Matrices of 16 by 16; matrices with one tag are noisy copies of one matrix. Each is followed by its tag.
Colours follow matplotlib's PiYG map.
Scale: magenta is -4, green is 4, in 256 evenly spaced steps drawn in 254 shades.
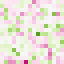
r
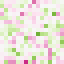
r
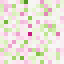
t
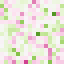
r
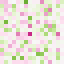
t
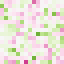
r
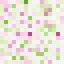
t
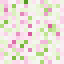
t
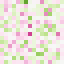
t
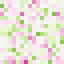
r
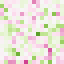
r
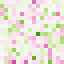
r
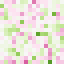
r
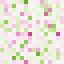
t
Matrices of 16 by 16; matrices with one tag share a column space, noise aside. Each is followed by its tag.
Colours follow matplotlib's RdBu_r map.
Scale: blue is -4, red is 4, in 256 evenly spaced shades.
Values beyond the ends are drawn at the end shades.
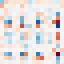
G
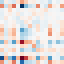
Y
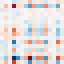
Y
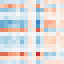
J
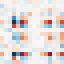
G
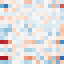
Y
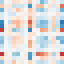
J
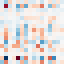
Y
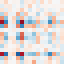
G
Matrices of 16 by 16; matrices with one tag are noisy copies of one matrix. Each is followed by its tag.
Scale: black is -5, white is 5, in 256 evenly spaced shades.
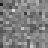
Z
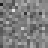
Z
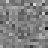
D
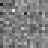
Z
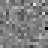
D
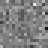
D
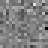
D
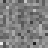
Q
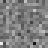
Q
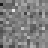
Z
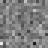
Q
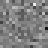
D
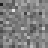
Z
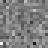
Q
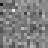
Z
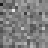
Z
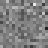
D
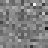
D
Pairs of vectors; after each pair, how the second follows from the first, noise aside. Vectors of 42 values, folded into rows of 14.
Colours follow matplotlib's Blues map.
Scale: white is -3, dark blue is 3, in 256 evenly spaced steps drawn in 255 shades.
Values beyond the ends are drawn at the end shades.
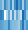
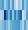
negated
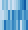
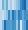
copied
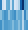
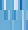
partly zeroed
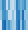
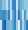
sign-scrambled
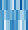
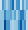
negated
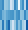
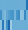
partly zeroed
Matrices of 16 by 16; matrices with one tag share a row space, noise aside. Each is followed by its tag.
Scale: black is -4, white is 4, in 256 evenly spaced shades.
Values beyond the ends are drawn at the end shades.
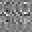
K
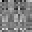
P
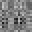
P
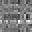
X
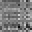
X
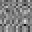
K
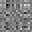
K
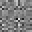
P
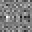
K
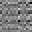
X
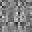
P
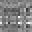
X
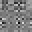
P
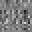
K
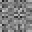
P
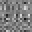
K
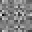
P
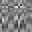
P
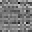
X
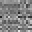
X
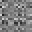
P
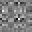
P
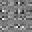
P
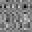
K
